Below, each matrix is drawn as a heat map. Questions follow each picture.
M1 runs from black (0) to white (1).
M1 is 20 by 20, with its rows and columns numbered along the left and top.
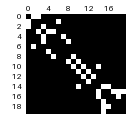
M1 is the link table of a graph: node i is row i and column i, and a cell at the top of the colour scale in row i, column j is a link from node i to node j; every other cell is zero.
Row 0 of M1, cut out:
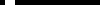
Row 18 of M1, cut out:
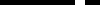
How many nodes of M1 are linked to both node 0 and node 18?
0
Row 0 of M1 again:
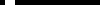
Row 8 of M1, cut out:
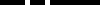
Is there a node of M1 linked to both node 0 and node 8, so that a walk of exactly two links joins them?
no
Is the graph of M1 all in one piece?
yes
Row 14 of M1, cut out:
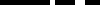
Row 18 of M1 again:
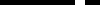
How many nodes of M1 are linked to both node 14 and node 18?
2
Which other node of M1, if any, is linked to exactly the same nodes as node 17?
node 19
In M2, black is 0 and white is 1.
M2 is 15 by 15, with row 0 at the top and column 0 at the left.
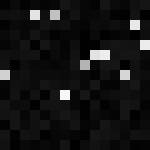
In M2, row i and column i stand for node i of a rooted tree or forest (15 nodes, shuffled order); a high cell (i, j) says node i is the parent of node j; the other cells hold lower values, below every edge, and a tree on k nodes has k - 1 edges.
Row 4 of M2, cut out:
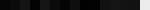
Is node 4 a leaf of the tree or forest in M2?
no
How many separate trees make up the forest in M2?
5
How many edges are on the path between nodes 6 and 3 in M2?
4
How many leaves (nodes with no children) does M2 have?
8
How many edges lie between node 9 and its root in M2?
2
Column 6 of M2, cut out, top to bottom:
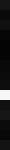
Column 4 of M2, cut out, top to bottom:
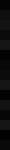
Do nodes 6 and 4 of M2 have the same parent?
no
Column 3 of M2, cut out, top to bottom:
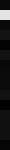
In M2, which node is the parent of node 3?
1
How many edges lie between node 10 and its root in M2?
2
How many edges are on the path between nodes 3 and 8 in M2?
5
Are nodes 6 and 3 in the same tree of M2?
yes
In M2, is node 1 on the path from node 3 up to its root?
yes
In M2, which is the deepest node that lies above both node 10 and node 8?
5
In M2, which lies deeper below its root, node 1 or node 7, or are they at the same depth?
the same depth
